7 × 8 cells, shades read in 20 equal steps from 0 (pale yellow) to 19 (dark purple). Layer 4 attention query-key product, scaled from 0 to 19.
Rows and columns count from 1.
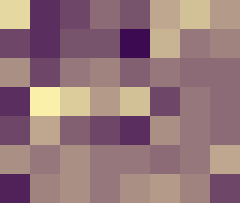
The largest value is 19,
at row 2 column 5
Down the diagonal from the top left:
2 16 10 7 16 11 9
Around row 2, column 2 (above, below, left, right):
16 14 14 13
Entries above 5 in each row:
6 7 8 5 8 8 8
